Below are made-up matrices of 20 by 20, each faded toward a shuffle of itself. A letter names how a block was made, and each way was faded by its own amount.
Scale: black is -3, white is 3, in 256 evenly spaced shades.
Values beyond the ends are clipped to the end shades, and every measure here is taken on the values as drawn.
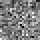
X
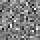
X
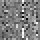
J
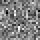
X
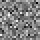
X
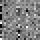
J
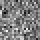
X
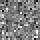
J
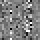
J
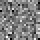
X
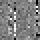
J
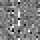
J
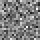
X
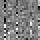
J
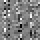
J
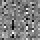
J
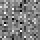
J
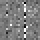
J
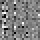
J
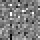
J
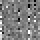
J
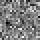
X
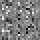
J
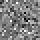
X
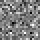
X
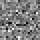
X
